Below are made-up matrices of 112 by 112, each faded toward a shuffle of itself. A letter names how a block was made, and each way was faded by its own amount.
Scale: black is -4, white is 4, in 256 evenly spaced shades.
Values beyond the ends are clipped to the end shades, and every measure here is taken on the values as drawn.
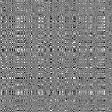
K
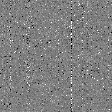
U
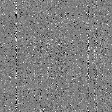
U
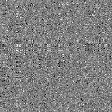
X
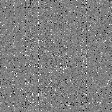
U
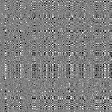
K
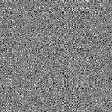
X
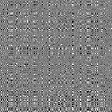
K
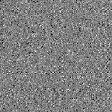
X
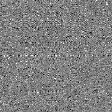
X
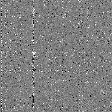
U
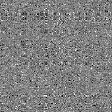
X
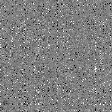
U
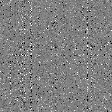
U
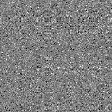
X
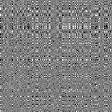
K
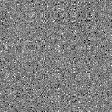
X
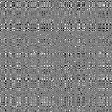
K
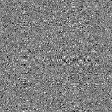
X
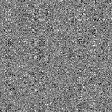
X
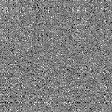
X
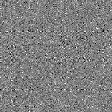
X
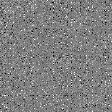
U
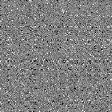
X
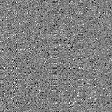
X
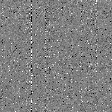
U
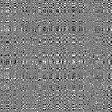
K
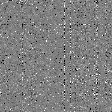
U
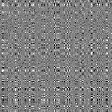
K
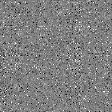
U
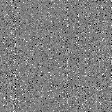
U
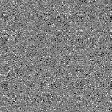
X
